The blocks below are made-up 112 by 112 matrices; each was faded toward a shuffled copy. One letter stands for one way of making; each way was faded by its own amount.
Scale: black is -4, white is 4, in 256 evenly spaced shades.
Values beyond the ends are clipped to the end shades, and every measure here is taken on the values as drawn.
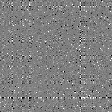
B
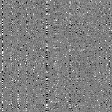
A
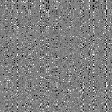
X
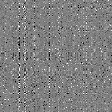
A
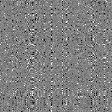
A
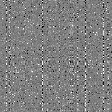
X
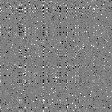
B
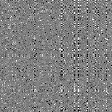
X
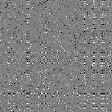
B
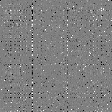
B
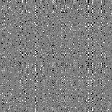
A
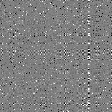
B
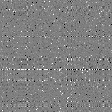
B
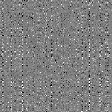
A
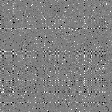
B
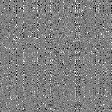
X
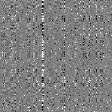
X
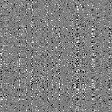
A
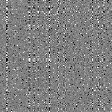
X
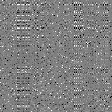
B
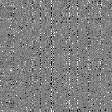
X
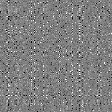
A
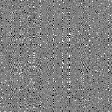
A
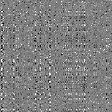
A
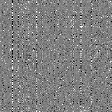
X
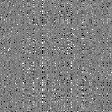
A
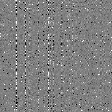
X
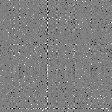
B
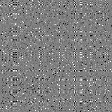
B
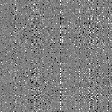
A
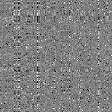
X
